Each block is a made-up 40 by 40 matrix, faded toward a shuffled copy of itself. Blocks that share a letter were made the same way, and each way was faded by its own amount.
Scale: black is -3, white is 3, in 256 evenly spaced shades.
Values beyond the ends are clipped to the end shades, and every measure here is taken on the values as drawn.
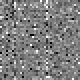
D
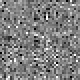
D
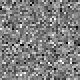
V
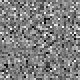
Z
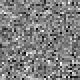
V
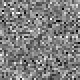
V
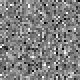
D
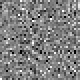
D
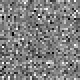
Z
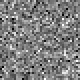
Z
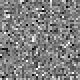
Z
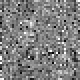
D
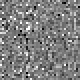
D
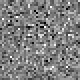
Z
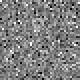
Z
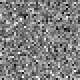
V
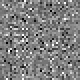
D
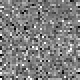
D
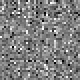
D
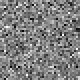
V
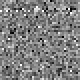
V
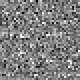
V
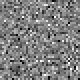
Z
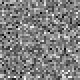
V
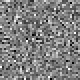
V
